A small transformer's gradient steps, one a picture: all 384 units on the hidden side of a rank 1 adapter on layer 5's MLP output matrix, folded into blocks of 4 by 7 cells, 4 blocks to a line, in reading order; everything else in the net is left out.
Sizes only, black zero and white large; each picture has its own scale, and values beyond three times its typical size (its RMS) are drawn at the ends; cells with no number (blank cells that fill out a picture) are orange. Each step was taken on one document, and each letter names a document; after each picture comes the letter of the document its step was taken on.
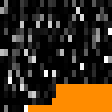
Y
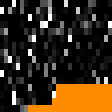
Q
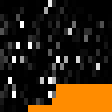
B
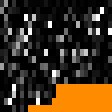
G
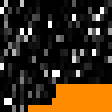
G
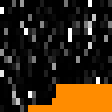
Q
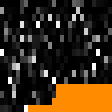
Y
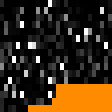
B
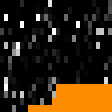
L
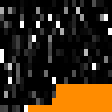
Y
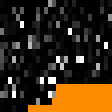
B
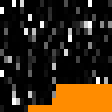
Q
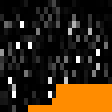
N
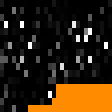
B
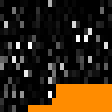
B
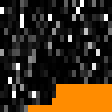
Y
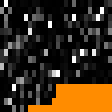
G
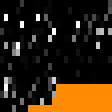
L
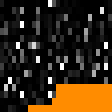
B
